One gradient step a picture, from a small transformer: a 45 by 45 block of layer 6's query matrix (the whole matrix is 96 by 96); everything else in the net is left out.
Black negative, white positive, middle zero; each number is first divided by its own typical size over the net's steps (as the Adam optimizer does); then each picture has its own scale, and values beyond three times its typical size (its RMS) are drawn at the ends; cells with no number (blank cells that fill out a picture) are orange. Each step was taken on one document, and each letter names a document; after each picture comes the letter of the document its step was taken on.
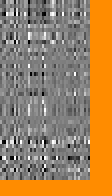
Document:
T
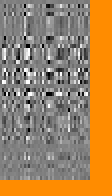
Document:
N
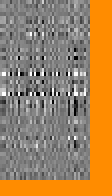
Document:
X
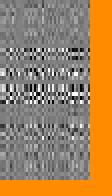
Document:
X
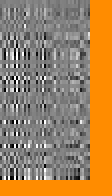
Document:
T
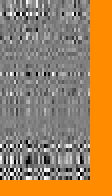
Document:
T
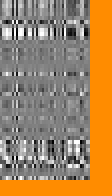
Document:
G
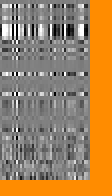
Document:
G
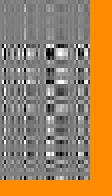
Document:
N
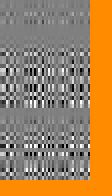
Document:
X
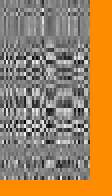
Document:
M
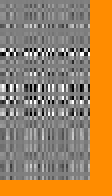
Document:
X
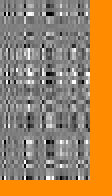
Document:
N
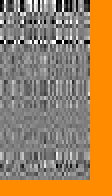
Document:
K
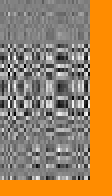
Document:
M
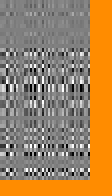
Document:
X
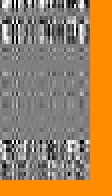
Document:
G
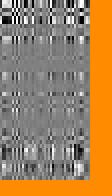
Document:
G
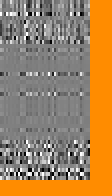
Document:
T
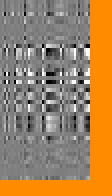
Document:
N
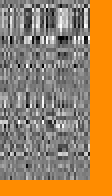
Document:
M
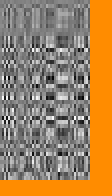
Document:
M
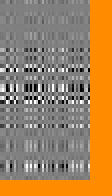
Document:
X
